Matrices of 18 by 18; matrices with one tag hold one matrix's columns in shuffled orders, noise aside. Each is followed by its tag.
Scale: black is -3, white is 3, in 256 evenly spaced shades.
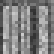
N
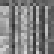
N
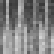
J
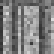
N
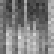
J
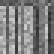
N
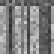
N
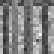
N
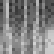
J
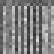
N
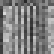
N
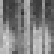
J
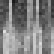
J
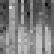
J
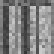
N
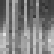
J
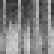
J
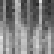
J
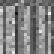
N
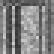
N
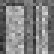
N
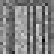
N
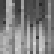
J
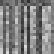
N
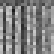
N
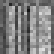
N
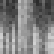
J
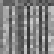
N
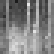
J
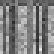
N
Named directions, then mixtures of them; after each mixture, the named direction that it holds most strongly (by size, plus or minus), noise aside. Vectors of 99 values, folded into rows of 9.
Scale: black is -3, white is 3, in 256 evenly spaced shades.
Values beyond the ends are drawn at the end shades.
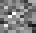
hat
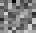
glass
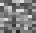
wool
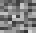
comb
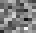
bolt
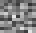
comb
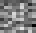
comb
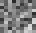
glass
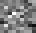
hat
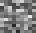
wool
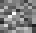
hat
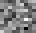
bolt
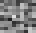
comb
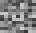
comb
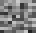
comb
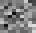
hat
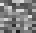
wool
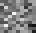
hat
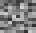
comb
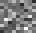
bolt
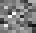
hat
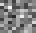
glass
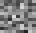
comb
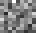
glass
